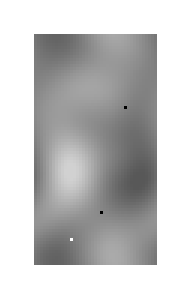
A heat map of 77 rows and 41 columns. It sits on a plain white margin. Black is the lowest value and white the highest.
The middle right is the ninth with the lowest average. No regular stripes run through it. Three lone cells stand out: one far higher and two far lower than their neighbours. The ninth with the highest average is the middle left.
